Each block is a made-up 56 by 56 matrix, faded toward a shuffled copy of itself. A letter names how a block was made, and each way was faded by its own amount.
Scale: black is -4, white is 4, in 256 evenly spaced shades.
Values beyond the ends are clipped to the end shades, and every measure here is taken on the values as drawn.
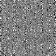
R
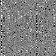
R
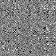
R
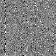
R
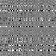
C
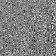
R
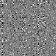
R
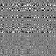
C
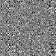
R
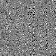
R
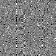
R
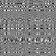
C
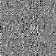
R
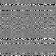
C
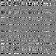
C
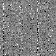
R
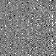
R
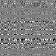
C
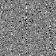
R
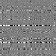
C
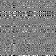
C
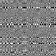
C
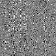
R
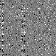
R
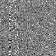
R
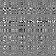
C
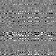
C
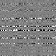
C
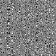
R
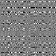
C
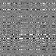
C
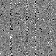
R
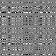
C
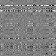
C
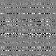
C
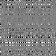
C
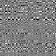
C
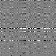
C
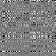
C
